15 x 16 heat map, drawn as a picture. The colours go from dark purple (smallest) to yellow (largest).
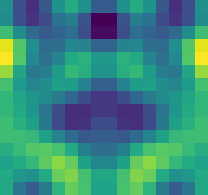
No row or column stands out. It is mirror symmetric from left to right. The field is mottled with small blotches. The histogram is bell-shaped.
